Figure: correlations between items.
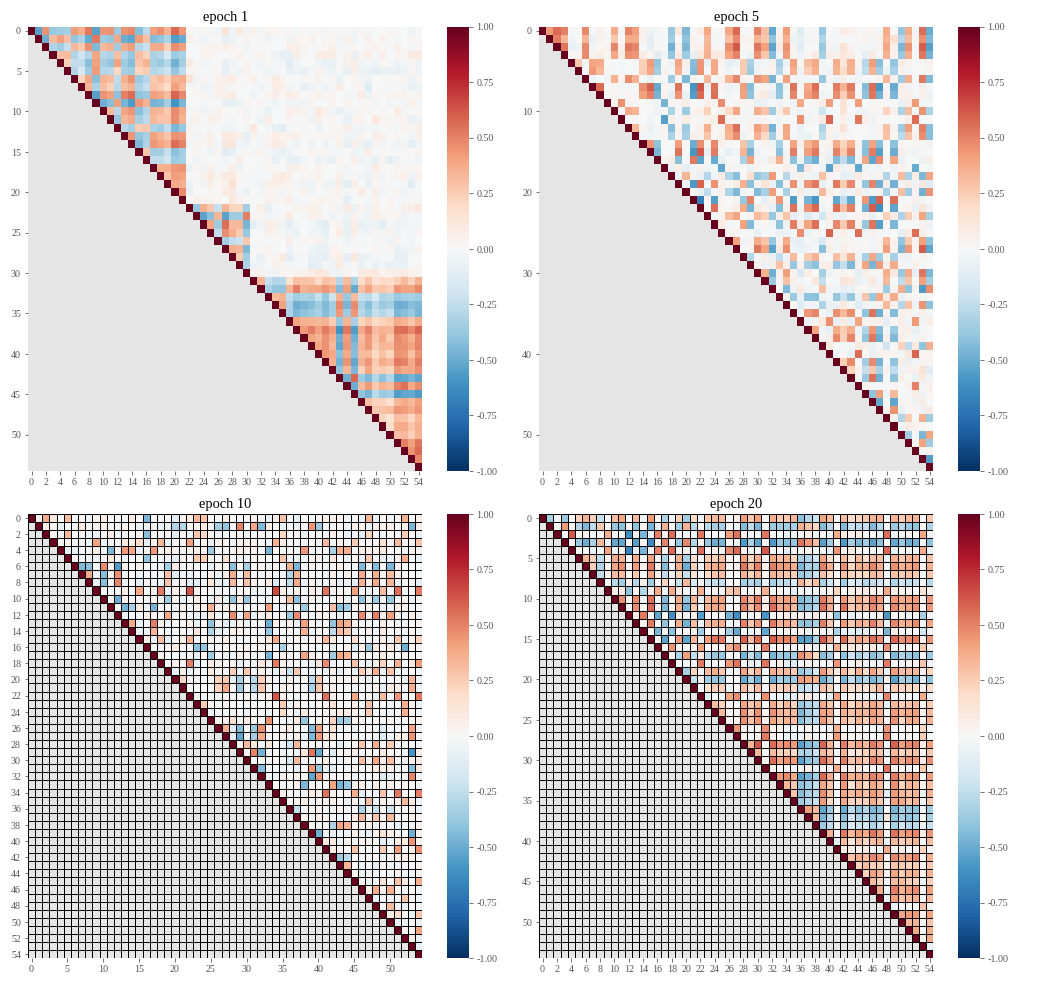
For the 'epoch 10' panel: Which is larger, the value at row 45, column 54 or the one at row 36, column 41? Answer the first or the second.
the first
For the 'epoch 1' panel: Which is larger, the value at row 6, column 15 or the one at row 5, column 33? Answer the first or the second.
the second
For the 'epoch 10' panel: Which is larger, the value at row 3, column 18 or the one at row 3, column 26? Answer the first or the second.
the first
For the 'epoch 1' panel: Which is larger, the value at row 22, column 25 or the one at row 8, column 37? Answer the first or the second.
the first
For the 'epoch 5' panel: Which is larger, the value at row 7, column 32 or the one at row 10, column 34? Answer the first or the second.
the second
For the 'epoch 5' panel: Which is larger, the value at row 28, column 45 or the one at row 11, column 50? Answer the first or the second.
the second
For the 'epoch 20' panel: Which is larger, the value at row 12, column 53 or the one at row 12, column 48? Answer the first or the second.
the first
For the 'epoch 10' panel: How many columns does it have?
55
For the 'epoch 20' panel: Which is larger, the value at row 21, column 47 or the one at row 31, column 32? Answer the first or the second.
the first
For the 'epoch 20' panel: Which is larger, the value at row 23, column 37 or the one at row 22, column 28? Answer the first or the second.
the second
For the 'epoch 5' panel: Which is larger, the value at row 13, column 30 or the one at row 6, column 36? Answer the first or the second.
the first
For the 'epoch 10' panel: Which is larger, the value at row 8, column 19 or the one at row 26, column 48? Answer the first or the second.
the first
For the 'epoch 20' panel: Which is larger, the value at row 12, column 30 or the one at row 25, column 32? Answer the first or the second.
the second
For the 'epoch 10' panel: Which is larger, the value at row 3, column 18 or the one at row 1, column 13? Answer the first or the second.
the first
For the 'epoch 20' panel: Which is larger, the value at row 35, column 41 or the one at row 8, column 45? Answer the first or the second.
the first
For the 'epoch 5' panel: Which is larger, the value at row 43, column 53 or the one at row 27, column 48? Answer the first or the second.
the second
